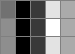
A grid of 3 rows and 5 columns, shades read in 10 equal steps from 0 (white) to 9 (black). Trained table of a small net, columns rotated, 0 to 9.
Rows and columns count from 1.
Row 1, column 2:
9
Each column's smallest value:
4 9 7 0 3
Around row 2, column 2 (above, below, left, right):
9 9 4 7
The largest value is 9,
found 3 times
